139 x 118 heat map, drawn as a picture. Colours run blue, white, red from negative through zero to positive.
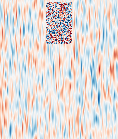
The grain runs up and down. Neither half mirrors the other. In the top middle lies a patch that is rougher than the rest. Values change most from cell to cell in the top middle.
